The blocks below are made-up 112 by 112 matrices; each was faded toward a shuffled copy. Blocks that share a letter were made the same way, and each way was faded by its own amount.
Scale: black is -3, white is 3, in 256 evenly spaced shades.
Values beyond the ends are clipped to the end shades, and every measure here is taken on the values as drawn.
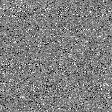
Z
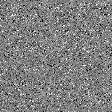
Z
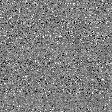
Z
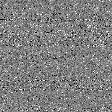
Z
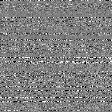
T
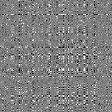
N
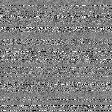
T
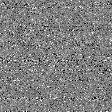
Z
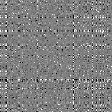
N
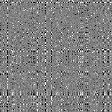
N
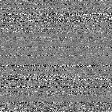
T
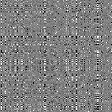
N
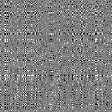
N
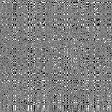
N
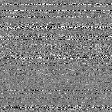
T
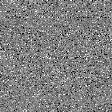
Z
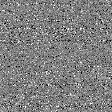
Z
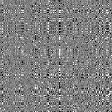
N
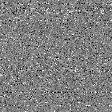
Z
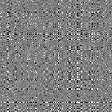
N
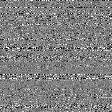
T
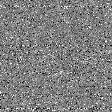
Z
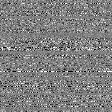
T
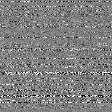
T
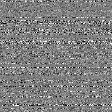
T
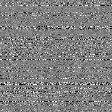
T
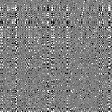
N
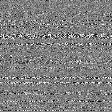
T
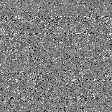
Z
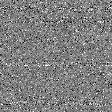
Z
